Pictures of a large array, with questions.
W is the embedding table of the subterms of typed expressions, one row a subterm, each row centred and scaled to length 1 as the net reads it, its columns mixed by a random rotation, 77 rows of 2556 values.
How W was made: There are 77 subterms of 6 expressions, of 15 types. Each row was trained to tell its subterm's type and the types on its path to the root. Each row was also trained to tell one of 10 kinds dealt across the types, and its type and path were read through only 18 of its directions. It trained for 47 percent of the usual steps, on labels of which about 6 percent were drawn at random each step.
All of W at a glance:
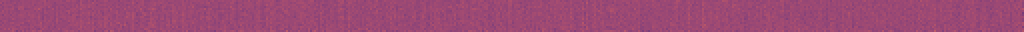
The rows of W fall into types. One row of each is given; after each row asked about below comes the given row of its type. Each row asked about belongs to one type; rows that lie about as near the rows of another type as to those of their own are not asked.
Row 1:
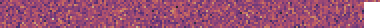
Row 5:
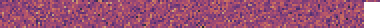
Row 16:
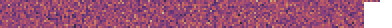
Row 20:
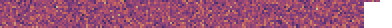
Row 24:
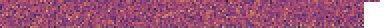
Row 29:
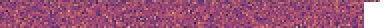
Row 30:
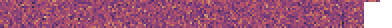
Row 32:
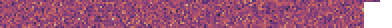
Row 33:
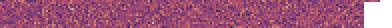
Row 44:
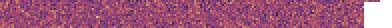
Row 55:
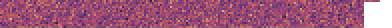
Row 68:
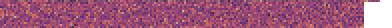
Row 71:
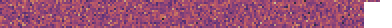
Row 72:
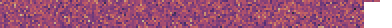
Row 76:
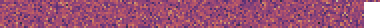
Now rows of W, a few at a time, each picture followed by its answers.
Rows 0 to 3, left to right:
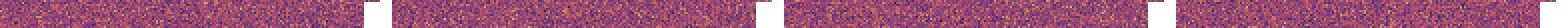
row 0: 24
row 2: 29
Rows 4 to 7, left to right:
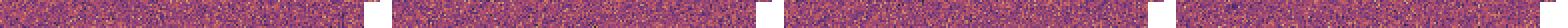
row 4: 30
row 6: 68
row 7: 33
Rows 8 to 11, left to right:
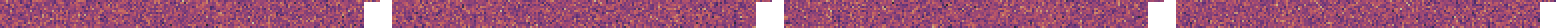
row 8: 71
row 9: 30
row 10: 24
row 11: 33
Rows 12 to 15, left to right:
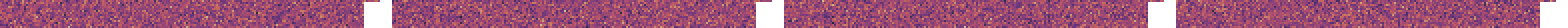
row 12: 55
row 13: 29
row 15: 68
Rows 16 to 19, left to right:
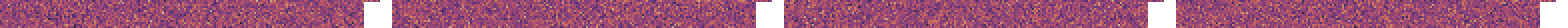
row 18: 44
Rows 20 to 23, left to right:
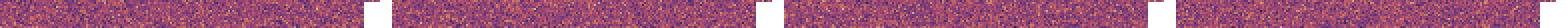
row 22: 30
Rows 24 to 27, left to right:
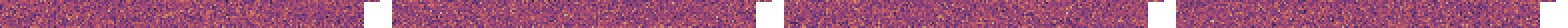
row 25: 5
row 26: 30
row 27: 29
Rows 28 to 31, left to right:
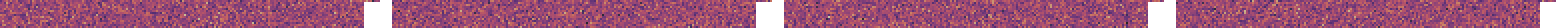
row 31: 5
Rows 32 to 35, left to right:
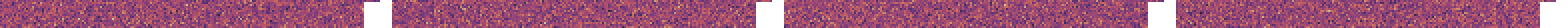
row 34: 32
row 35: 16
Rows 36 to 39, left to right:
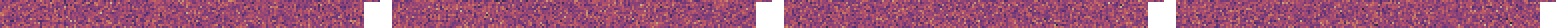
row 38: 44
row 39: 44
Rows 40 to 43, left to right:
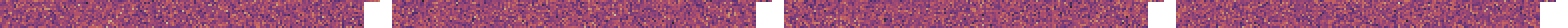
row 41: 32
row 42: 71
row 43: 33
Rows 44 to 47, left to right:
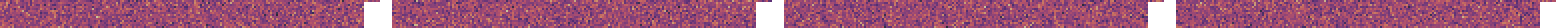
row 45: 71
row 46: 33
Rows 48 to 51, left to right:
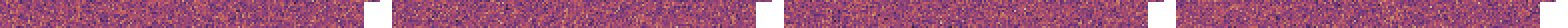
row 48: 71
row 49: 5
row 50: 24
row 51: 24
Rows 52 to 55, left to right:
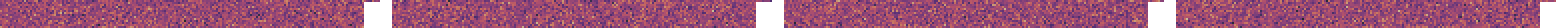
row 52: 16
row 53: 44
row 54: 30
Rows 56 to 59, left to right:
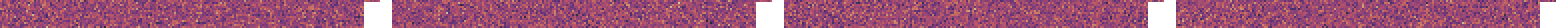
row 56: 68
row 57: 76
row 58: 68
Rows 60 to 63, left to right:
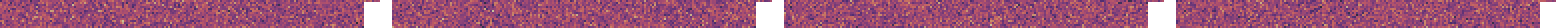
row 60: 55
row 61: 5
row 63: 55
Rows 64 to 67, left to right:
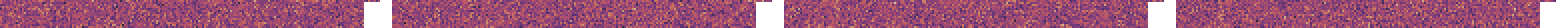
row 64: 24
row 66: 33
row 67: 32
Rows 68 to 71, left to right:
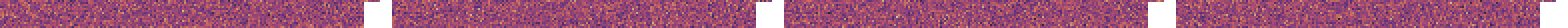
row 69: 71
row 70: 44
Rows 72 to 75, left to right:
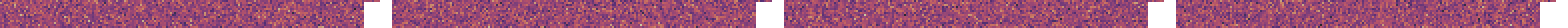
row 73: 5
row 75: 55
